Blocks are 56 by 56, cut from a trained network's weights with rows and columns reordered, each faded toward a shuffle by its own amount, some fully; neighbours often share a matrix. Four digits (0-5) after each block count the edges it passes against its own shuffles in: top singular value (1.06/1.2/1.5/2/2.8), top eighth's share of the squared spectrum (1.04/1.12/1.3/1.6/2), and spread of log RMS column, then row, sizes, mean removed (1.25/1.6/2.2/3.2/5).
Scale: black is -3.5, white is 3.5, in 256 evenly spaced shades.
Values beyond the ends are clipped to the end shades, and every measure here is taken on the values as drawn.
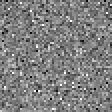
0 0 0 0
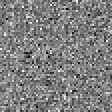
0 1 0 0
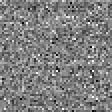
2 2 1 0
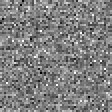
1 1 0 0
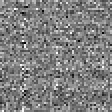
2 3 2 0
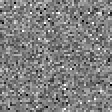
1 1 0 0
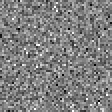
0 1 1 0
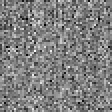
2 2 1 2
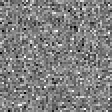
1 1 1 0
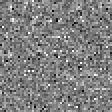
0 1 0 0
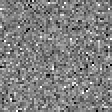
0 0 0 0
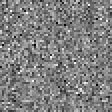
0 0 0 0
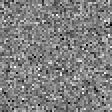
0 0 0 0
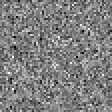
0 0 0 0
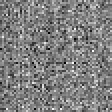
2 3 0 2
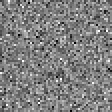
0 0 0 0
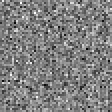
1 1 0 0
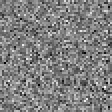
2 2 1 1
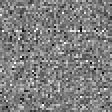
2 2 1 1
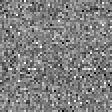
1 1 0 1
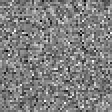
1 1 1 0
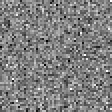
1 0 0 0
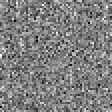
1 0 0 0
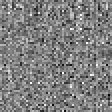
2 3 1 2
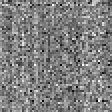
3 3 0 2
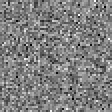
1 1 0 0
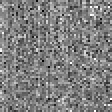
3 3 1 2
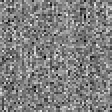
2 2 0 1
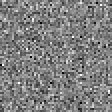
1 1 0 0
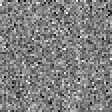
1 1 0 1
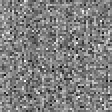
2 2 0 1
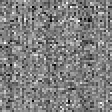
3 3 0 3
